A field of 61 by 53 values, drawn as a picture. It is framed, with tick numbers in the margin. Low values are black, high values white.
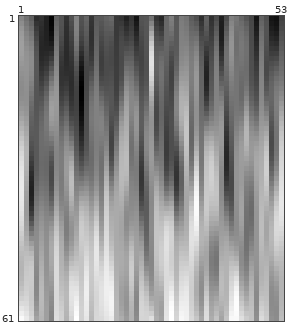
Slope: up to the bottom. Ninth with the lowest average: top left. Grain: streaks running down.
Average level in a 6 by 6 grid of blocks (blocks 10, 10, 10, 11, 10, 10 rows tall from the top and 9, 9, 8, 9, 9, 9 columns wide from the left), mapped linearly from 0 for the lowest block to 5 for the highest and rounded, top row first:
100110
101211
212223
232233
343433
454543
